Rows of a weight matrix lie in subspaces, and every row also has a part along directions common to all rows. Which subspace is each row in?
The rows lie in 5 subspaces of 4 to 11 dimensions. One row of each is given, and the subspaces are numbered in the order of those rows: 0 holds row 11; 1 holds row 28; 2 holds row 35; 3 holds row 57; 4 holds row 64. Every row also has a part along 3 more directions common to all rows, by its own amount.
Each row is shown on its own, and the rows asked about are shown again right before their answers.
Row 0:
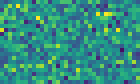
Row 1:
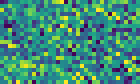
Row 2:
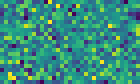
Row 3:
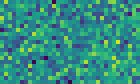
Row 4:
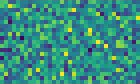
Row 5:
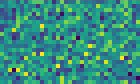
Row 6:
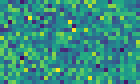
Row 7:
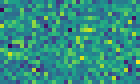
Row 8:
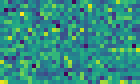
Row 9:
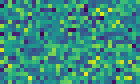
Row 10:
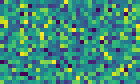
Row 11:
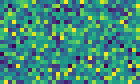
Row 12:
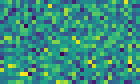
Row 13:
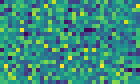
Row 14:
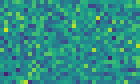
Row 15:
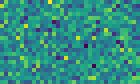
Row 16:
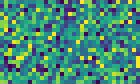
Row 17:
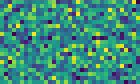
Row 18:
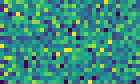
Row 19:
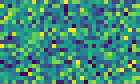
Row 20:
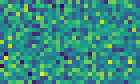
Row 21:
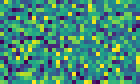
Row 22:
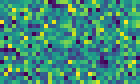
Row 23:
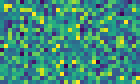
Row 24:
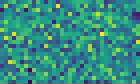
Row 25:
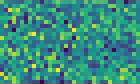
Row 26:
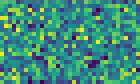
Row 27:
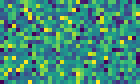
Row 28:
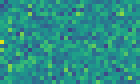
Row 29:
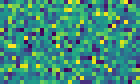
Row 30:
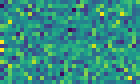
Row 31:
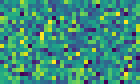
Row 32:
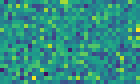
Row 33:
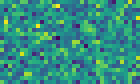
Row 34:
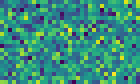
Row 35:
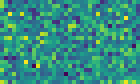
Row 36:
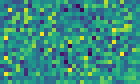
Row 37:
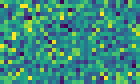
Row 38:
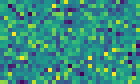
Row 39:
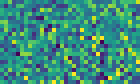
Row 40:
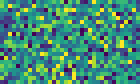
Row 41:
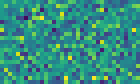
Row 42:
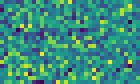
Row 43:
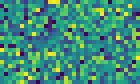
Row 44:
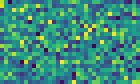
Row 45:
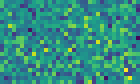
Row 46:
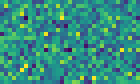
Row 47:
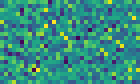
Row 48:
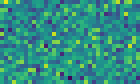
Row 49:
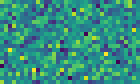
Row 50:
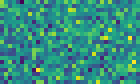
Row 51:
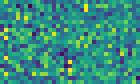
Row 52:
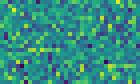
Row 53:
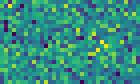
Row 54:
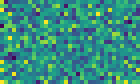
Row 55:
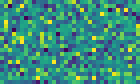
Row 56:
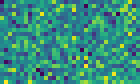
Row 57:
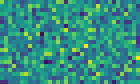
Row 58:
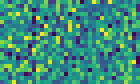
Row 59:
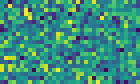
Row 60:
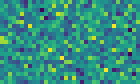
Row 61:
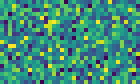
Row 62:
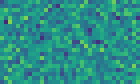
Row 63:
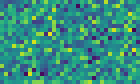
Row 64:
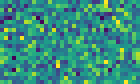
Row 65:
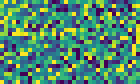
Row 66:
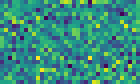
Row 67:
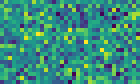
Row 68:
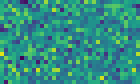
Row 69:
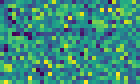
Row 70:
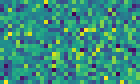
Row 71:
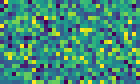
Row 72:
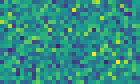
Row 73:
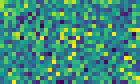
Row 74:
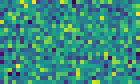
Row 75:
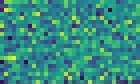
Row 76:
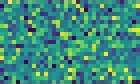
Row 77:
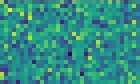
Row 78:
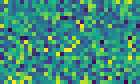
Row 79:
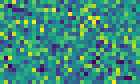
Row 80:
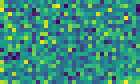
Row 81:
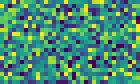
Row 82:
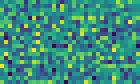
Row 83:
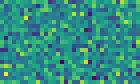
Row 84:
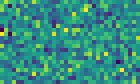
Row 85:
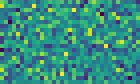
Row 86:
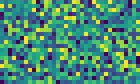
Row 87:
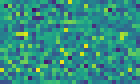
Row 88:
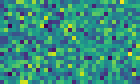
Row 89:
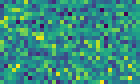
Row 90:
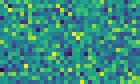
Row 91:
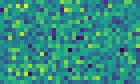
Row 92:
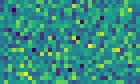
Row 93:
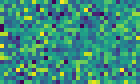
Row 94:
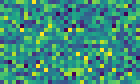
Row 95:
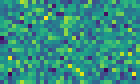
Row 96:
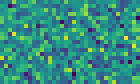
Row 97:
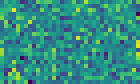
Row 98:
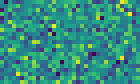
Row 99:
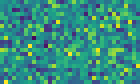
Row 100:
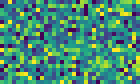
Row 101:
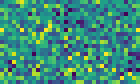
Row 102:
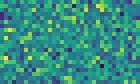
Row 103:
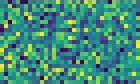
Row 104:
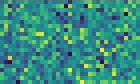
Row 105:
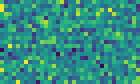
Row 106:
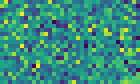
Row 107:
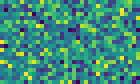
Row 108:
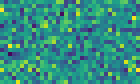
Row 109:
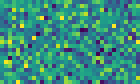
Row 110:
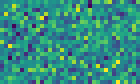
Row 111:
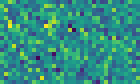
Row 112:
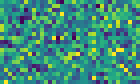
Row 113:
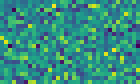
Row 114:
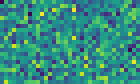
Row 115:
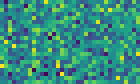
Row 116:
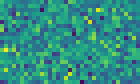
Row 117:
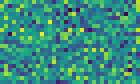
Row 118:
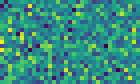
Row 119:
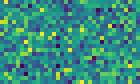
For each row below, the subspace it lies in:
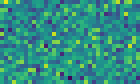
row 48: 4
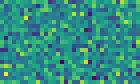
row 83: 3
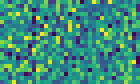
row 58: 2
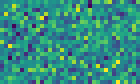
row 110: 0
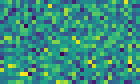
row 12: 4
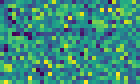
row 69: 3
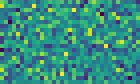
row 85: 1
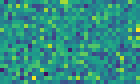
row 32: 4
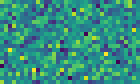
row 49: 4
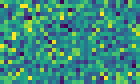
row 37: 2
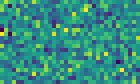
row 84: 4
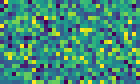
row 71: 2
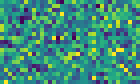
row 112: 3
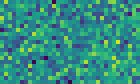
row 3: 4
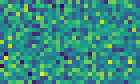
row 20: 4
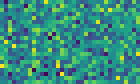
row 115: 4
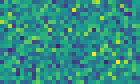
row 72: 4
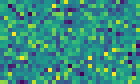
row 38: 0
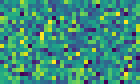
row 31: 3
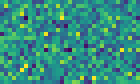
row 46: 2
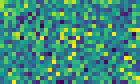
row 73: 4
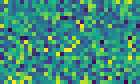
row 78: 4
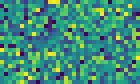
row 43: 0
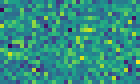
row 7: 2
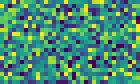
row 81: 1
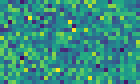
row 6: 0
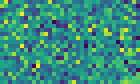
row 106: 2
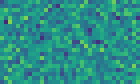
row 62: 1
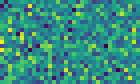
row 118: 1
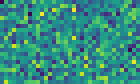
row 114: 3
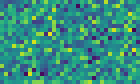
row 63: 4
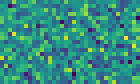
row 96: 1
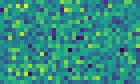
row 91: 4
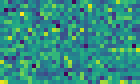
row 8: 2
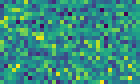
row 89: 1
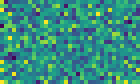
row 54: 2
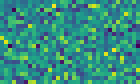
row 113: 0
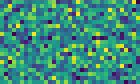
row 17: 3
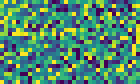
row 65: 3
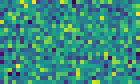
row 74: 0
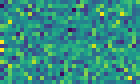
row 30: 1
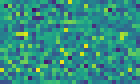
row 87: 3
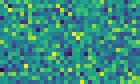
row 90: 3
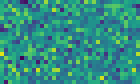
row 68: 0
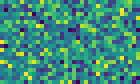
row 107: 1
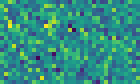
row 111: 0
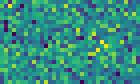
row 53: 3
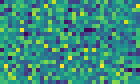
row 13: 3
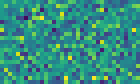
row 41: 3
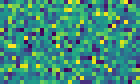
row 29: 4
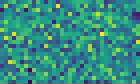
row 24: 4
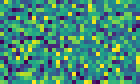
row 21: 1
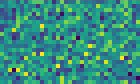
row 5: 4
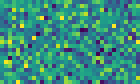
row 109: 3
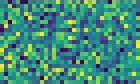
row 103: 0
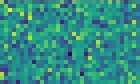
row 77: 3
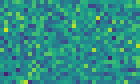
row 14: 0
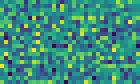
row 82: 4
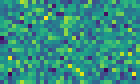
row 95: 0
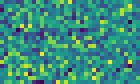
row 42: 4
